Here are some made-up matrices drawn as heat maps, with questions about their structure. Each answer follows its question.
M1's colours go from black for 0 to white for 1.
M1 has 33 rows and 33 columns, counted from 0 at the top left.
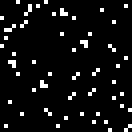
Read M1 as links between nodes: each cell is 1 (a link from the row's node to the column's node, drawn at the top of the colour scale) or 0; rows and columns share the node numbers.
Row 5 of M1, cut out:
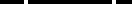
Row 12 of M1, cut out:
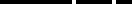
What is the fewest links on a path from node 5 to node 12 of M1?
2
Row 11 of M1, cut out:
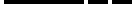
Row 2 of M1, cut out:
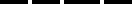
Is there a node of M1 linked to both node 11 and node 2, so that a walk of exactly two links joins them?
no
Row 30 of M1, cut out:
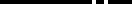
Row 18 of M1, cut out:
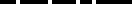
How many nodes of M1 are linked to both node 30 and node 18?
1
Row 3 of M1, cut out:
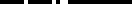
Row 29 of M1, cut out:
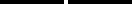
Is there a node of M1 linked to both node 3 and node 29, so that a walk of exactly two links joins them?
yes
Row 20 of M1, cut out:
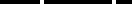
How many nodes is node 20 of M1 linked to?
2
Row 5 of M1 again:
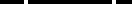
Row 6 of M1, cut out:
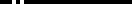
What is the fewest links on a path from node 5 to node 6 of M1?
1
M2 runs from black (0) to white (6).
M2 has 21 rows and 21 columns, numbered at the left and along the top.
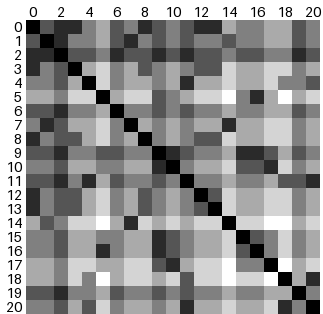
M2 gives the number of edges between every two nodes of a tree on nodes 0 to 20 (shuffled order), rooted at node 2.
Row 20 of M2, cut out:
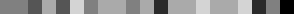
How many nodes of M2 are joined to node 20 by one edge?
2
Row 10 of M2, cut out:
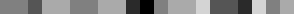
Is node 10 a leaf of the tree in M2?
no
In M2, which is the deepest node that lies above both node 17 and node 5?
9
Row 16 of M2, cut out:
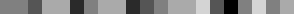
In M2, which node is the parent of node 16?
9
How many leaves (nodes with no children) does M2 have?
12
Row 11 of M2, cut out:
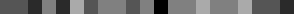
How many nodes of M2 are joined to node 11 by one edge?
3
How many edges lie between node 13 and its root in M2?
2
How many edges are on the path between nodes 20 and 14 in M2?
5
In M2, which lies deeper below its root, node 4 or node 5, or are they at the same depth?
node 5
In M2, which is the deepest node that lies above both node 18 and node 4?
11
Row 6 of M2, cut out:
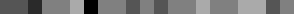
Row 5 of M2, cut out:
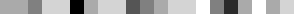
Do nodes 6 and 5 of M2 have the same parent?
no
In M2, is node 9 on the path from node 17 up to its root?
yes
